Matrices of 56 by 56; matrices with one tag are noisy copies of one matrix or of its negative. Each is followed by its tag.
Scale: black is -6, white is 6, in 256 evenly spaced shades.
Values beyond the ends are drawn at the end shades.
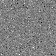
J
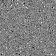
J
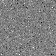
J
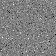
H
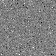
J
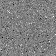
H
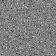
J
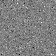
J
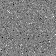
H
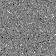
H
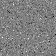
H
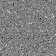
H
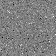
H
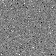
J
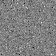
J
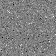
H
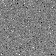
J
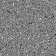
H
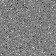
J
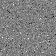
H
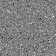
H
